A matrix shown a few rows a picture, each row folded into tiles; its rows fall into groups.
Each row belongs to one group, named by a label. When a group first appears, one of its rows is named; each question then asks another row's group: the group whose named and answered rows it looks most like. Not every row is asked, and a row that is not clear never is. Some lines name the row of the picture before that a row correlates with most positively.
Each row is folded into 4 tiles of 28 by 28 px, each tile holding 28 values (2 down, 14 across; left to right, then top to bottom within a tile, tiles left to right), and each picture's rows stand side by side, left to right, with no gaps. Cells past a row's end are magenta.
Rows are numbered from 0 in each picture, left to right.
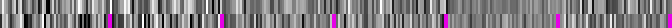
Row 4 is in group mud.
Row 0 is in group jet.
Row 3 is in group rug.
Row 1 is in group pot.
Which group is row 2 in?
pot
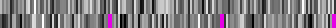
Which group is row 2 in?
jet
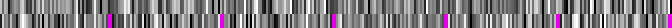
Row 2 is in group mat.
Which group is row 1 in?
pot
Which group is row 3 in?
rug
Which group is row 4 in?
mud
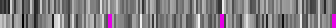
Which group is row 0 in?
mud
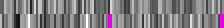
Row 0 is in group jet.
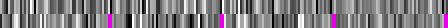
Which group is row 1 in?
jet
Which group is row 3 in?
pot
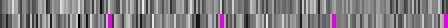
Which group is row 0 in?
pot
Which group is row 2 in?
mud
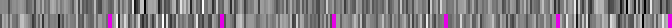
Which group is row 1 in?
rug
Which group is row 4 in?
pot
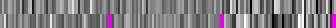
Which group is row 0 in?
rug
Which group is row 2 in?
mat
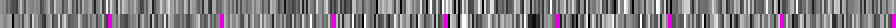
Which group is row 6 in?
pot
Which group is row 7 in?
rug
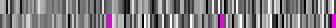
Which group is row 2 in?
rug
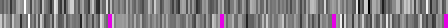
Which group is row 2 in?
mud
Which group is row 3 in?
rug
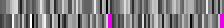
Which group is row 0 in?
pot
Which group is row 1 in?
pot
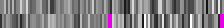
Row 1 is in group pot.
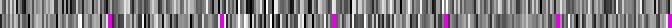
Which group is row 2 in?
mat
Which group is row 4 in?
mat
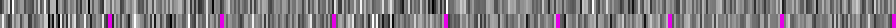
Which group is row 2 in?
jet
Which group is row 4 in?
pot
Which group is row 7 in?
rug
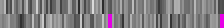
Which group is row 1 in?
mat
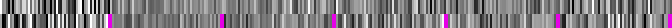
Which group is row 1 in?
jet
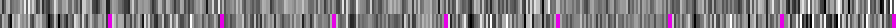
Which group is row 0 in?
mat
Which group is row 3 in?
jet
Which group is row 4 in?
mud
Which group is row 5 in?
mat
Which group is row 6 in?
mud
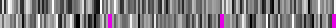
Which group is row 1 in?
jet
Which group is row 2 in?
jet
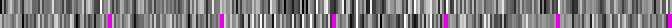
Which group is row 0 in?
mud
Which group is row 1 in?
mud
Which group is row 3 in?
jet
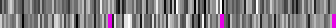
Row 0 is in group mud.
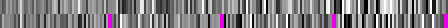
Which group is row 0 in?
jet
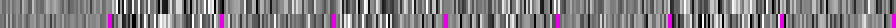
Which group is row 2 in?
rug
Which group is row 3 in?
rug
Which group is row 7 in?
mat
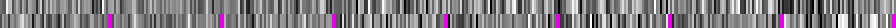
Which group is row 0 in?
mat
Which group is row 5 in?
pot
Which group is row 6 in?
mat
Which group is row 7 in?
mud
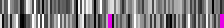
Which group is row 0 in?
mud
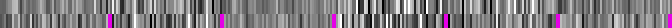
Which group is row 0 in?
pot
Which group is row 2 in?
mud
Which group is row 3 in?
rug
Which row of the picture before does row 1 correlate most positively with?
1
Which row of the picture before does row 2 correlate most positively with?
0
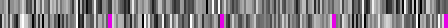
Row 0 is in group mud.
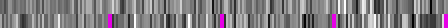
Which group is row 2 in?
jet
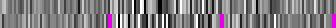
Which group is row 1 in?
rug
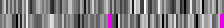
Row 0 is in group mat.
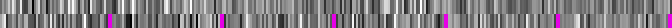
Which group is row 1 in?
jet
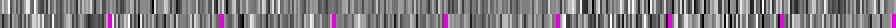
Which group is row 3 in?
mat
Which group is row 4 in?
mud
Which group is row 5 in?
rug
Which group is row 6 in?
rug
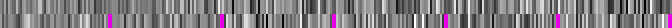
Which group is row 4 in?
jet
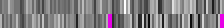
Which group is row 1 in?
pot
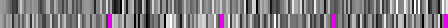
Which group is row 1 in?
mud
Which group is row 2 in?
rug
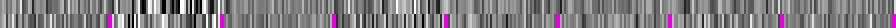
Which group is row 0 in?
rug
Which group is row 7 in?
jet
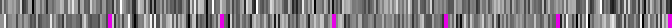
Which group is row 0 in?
rug
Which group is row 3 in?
rug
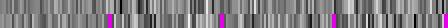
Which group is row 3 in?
pot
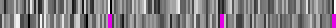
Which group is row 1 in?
mat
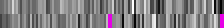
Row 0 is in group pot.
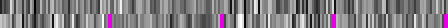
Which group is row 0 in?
mud
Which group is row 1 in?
mud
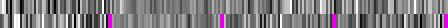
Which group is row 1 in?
mud
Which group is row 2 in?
mat
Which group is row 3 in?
jet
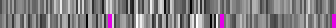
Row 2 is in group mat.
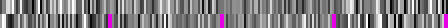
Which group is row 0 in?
rug
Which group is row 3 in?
pot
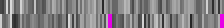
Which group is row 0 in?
jet
